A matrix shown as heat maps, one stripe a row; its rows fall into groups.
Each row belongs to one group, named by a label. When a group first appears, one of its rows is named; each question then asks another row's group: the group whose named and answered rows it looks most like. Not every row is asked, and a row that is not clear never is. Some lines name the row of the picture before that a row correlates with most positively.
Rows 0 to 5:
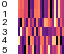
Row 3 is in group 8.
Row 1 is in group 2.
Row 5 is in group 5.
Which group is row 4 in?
5
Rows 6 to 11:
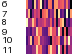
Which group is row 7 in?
8
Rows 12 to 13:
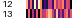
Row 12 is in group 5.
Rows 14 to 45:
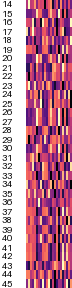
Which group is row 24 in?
5
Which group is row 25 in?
5
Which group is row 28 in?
2
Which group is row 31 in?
5
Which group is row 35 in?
8
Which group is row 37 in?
2
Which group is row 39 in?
2
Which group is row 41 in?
2
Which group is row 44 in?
8
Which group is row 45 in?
8
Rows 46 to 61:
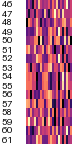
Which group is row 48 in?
8
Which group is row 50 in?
5
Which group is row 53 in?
5
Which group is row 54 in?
2
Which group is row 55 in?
2
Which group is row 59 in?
8
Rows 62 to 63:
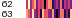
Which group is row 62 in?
8
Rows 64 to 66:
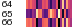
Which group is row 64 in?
2
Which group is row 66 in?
2
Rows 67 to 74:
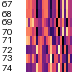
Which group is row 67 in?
2
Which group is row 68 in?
2
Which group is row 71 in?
8
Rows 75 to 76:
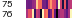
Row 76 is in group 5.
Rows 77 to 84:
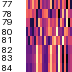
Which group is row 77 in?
5
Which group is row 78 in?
2
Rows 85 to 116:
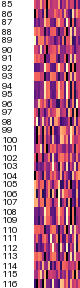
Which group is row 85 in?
5
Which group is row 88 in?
2
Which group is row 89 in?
5
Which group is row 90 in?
5
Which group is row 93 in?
2
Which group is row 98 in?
8
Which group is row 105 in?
8
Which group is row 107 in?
8
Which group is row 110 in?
2
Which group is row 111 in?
8
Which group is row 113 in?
2
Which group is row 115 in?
5
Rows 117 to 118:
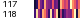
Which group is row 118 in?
8
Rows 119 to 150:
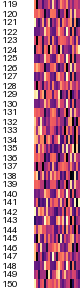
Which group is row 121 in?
5
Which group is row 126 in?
2
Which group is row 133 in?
5
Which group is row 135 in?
5
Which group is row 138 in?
8
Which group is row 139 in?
2
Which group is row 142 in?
5
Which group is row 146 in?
5
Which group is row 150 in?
8
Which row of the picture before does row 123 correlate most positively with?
117
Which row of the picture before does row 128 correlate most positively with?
117
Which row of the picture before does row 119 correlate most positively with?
117
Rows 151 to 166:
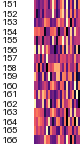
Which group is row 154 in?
2
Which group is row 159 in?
5
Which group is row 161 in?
5
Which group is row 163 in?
2
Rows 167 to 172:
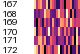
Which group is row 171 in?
5
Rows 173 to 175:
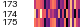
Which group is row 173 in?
2
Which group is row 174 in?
5
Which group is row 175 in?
2
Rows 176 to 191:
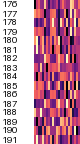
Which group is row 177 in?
2
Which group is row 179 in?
2
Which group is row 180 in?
8
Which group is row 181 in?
8
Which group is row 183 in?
5
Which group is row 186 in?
2
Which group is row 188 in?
5
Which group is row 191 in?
8
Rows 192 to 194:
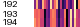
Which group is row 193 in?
2
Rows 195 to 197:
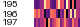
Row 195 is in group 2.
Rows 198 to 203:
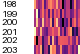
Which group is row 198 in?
8
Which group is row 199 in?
8
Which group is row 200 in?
8
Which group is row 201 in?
5
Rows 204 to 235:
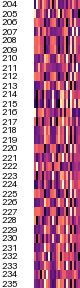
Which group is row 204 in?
8
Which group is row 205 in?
5
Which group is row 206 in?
2
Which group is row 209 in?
2
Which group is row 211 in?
5
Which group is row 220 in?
2
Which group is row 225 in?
2
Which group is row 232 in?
5
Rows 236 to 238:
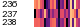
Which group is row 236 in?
2
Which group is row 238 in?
2
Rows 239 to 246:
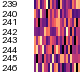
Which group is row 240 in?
5
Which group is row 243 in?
5
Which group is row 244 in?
8
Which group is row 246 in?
8
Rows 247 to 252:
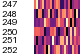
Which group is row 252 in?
5
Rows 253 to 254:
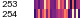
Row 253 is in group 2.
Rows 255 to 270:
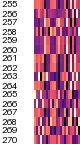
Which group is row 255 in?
2
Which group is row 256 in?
5
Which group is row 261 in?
2
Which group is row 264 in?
2
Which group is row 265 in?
5
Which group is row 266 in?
8
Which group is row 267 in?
2
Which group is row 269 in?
5
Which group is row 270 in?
5
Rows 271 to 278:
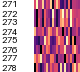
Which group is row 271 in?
8
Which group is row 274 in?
8
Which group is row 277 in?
5
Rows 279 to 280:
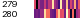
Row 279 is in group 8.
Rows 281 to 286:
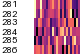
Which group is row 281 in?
5
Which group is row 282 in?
5
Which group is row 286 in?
8
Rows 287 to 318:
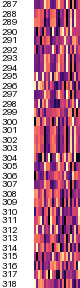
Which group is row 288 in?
2
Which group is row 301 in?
2
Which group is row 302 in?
2
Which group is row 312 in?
8
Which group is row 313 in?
2
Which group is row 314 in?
8
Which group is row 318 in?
5
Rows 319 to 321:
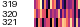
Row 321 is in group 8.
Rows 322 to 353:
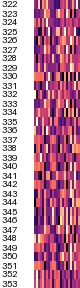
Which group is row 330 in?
8
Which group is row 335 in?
8
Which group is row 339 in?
5
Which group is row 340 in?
2
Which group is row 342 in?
2
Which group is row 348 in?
5
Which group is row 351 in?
2
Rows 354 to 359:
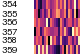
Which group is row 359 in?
5
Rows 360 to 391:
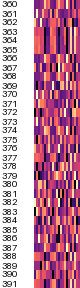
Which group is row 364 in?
2
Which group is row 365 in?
2
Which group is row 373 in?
8
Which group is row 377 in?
2
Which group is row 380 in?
5
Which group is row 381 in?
8
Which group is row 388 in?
2
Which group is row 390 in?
8
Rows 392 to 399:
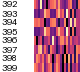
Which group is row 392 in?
5
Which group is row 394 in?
2
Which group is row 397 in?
5
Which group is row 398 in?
8
